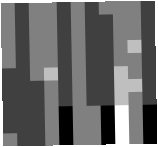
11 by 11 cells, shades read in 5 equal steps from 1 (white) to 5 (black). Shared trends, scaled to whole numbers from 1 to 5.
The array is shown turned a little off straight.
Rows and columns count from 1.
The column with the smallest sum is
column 9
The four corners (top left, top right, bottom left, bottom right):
3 4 3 5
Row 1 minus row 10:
-1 0 -1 0 -1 0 1 -2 2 0 -1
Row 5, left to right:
3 4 3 3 4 3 4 4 3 3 4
